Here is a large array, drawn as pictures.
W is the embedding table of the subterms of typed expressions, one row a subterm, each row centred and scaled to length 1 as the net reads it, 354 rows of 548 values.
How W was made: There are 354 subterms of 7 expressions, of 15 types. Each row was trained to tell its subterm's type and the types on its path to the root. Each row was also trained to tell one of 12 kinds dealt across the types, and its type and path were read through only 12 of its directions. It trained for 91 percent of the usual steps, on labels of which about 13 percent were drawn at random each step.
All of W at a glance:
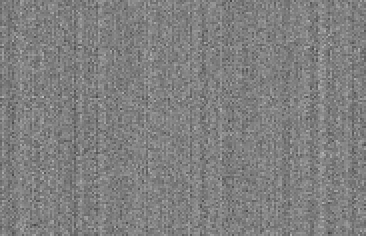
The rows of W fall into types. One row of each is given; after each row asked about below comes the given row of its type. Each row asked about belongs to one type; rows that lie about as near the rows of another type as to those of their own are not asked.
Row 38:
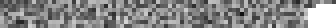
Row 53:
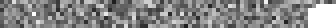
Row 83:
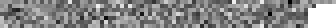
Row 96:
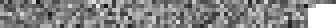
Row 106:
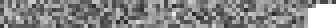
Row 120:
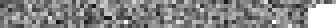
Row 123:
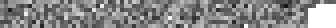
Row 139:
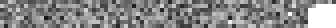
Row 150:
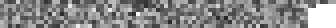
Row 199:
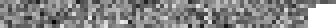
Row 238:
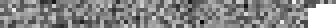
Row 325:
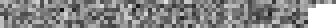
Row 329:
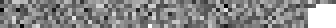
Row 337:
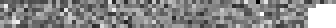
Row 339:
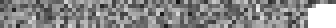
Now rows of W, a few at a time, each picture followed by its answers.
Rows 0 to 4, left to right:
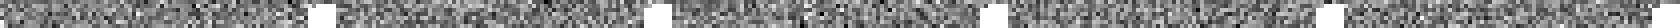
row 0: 120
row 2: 337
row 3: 96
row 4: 123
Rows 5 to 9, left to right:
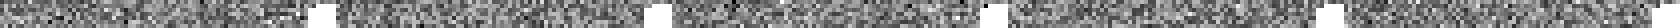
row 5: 337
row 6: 96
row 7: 337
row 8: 199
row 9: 337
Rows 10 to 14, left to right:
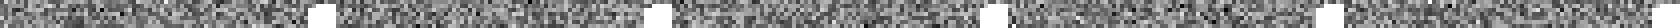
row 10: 53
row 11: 38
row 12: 238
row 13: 106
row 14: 53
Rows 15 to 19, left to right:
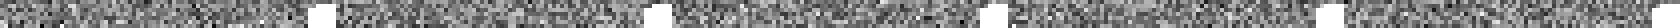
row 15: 120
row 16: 339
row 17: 150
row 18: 238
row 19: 53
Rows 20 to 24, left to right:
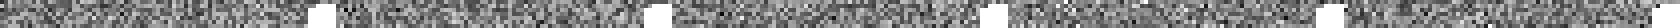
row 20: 123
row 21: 106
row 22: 238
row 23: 339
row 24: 83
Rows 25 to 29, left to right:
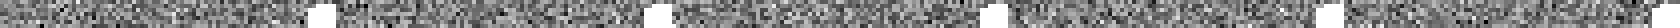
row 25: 325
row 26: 123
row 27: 329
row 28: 120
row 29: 123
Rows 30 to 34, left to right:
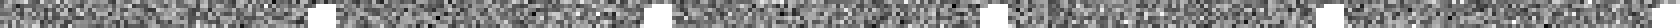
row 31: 139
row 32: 96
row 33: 238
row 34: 83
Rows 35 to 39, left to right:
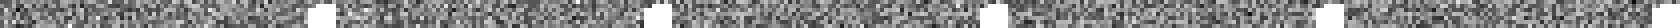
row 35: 106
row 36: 238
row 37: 238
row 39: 123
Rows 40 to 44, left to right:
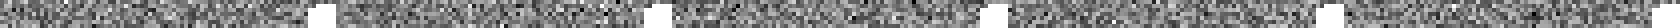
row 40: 339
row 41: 329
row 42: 38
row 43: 339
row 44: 325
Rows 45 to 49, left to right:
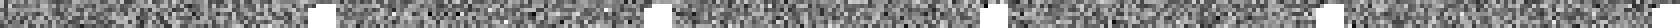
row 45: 53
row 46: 83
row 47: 83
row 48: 238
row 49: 53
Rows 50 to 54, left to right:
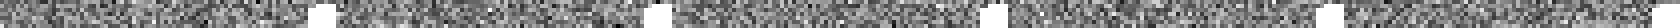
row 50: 96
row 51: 106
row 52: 329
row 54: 120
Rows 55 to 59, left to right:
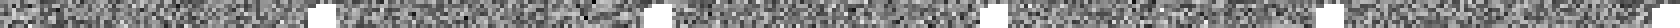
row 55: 238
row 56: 106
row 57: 139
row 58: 325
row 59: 123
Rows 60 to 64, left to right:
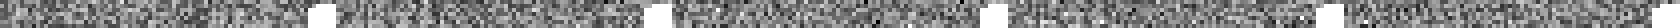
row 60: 238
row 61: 139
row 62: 83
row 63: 139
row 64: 150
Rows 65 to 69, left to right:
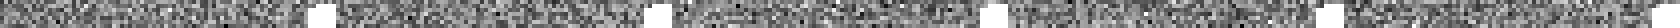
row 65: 38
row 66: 339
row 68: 83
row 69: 106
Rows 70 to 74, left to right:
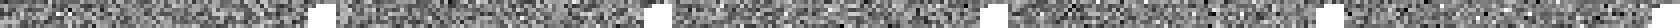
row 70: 337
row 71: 106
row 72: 199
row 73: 339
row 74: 38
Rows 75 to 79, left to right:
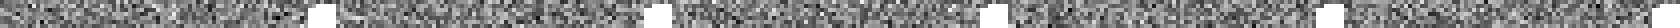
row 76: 38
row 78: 329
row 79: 238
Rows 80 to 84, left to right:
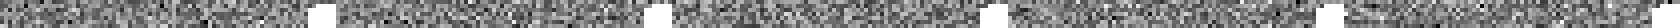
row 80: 53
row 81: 139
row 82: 329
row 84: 238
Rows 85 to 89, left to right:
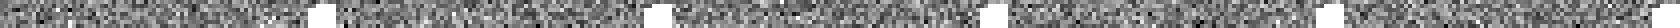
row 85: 339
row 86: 53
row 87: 83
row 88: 329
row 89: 329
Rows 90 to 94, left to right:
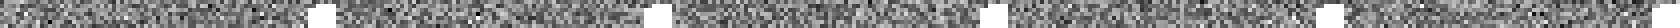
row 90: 329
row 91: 38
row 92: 150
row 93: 53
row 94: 120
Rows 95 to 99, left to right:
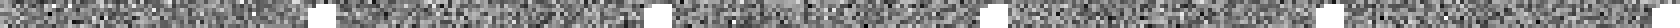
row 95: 325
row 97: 238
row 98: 325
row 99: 123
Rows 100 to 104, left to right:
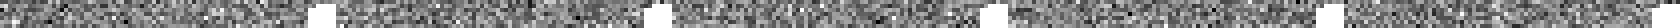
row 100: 337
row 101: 325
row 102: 53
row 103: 83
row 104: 53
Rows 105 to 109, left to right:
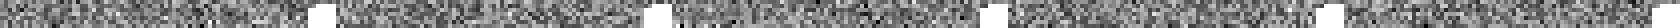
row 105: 123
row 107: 83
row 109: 53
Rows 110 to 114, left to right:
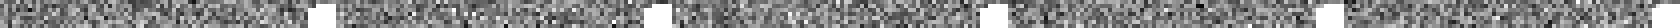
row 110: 150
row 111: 337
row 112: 329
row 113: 120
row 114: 53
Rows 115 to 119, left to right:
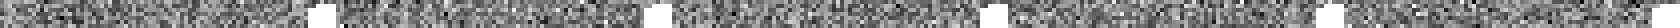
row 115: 339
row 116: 337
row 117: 238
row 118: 38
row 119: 120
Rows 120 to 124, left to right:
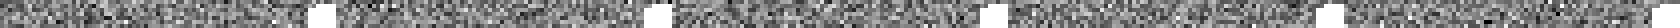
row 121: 325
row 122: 139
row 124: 96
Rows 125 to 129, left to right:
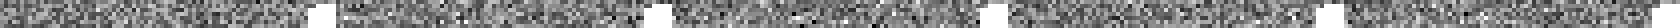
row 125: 38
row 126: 38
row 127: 83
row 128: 120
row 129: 199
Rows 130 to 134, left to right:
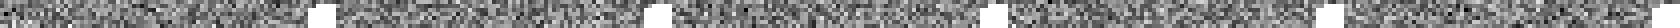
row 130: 339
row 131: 123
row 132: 53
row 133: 120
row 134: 96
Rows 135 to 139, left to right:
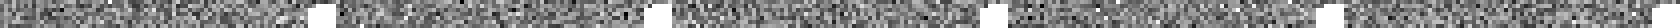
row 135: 106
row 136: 120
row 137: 150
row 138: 106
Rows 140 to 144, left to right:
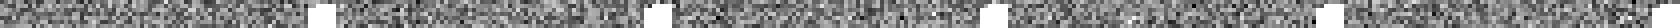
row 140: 96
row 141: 337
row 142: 123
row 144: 53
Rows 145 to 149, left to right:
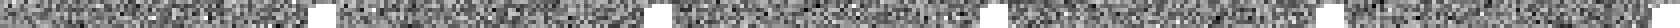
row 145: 139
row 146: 139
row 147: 199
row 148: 337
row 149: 199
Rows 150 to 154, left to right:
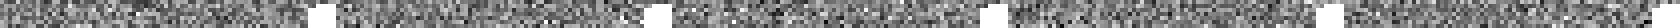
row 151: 120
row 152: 106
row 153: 83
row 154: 139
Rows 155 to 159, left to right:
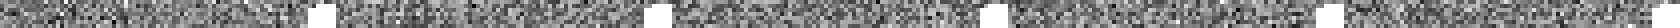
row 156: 238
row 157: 123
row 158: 337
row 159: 339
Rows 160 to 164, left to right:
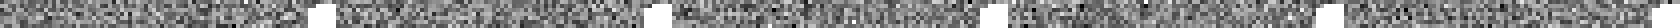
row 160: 329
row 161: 329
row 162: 150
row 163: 106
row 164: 150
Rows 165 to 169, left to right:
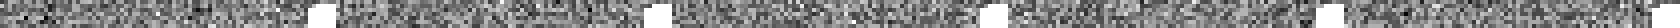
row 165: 123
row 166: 53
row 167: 106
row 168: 199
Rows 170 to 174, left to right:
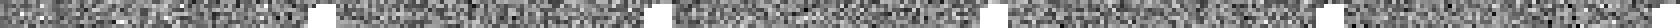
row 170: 96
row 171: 150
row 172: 199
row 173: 123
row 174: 329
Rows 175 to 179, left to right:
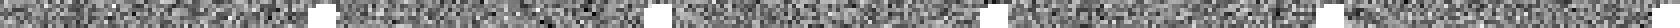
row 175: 339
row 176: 53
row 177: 339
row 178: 96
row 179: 83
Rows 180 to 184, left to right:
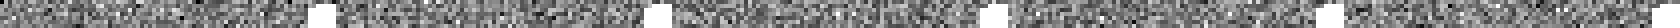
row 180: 96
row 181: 96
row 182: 38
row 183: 106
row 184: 329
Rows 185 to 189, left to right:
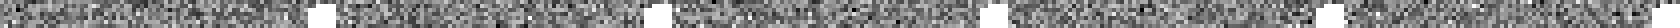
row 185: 325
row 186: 339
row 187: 120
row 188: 199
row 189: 199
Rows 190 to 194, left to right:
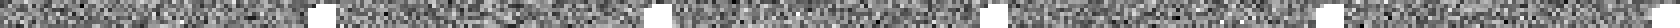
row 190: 238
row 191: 53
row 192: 83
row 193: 106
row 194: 238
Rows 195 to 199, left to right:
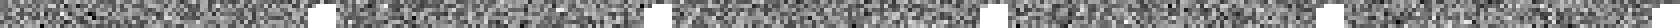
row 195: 53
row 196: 337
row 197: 139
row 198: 123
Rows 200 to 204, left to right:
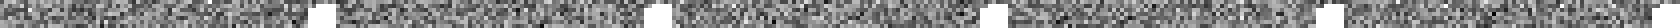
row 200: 199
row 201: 123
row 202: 199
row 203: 238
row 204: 123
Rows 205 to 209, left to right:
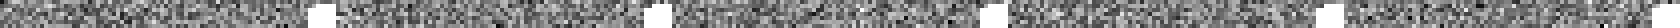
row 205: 53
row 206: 339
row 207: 106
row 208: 150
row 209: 139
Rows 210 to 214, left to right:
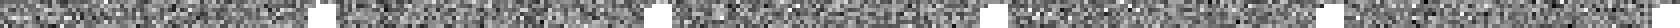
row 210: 120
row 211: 238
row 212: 337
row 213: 38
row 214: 96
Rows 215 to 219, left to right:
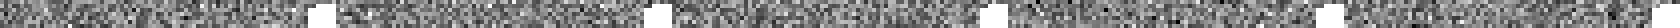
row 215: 53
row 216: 329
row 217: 38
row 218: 339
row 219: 96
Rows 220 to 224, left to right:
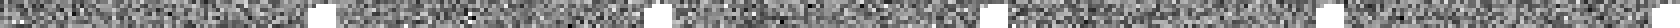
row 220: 337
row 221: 139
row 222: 120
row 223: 123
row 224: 38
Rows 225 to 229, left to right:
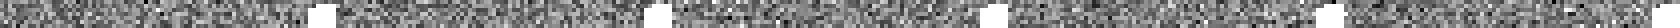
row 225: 339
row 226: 123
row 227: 339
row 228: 106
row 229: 337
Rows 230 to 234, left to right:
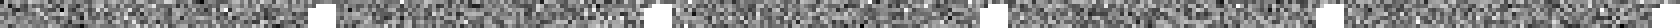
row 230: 329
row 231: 339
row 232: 339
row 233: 53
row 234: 329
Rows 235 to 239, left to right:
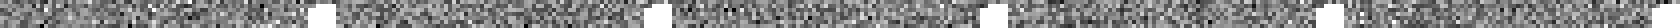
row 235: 325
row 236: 329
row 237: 150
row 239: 106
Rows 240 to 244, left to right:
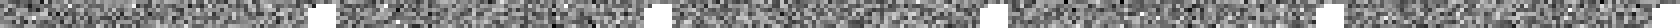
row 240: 120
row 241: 199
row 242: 139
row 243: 139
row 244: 96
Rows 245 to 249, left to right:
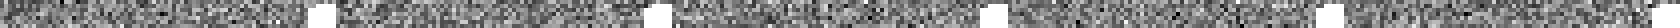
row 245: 337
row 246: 238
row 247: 238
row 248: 329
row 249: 325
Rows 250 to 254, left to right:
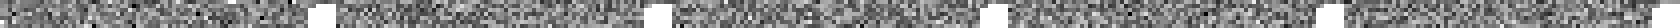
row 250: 337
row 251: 339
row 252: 123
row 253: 139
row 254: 199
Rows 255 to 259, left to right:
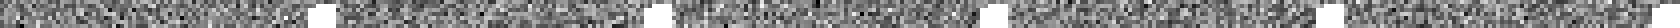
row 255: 53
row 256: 337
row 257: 199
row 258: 139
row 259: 96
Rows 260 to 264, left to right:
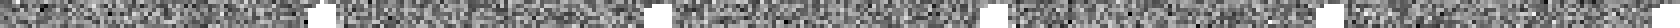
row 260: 329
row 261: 150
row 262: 199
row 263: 337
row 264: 238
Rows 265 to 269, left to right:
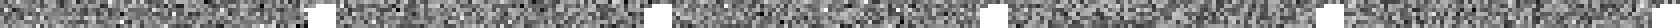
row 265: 83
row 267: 238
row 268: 238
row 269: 339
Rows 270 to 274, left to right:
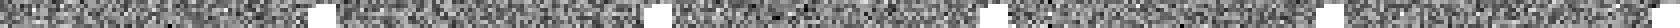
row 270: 53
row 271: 150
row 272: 150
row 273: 83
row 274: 150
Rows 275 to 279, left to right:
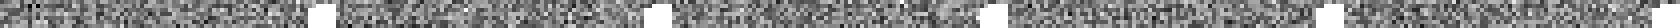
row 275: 123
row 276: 238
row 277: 106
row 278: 150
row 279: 53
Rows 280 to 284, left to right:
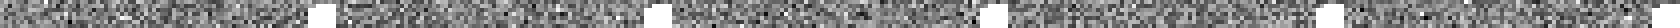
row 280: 139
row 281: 339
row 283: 339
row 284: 38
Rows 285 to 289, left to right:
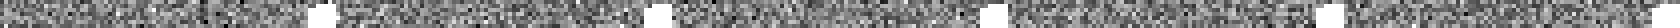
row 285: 38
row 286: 325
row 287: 120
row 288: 150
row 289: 139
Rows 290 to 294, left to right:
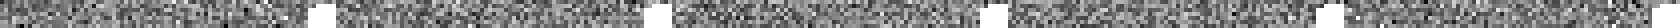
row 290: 337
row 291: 38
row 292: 339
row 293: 123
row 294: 96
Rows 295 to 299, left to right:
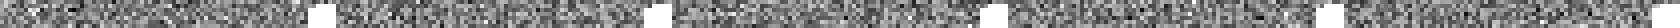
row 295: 139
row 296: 150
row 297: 238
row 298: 120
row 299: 120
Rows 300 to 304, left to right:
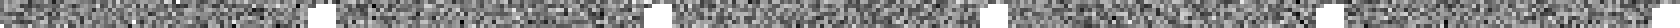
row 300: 329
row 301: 329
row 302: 339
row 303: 53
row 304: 199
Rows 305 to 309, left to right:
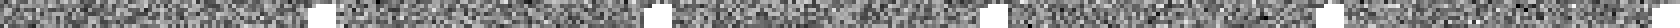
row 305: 106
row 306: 329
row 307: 238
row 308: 329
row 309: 325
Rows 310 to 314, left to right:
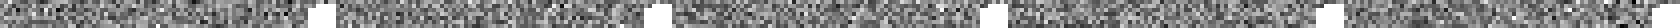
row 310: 199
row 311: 339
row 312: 329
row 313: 106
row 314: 53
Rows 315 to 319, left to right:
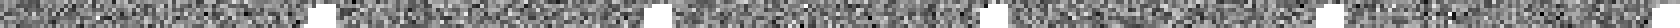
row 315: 199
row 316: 120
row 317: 325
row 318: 120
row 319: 199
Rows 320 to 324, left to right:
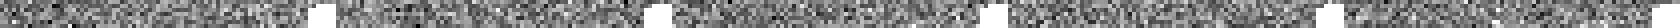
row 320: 337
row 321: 53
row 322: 120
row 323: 329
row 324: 120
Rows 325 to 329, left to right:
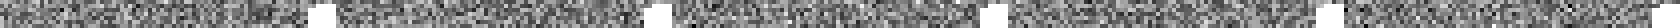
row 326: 83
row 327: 150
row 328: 139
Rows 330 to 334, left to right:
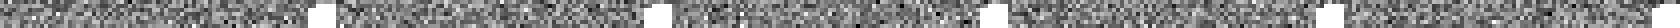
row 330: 83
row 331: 329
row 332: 339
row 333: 329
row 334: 238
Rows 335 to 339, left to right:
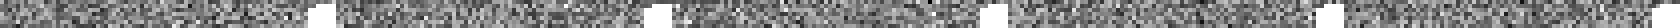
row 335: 120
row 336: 38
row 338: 329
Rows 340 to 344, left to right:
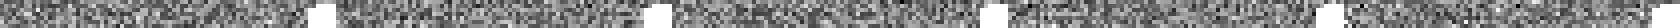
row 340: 150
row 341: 38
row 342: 53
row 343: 123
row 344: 120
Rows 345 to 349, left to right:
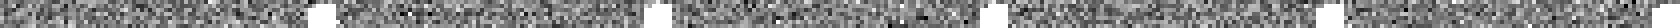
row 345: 325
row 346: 199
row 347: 199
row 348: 150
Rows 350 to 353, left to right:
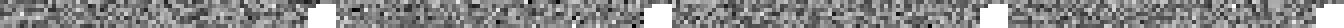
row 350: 38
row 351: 339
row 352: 123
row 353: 238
